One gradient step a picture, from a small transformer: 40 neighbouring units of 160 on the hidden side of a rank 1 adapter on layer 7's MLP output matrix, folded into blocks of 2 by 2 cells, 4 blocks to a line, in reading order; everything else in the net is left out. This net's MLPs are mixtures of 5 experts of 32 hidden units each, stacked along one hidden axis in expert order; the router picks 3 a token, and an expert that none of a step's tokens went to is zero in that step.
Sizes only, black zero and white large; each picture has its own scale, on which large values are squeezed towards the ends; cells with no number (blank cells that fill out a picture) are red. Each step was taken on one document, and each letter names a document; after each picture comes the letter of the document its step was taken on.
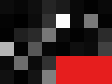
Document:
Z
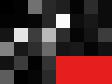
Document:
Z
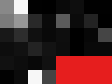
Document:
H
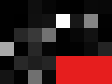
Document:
Z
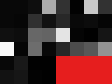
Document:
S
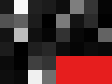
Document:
H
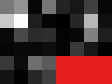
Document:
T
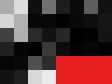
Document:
H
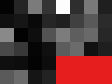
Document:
S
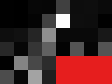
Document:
Z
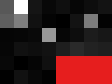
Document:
T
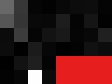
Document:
H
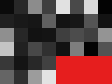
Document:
S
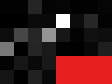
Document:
Z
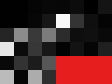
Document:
Z
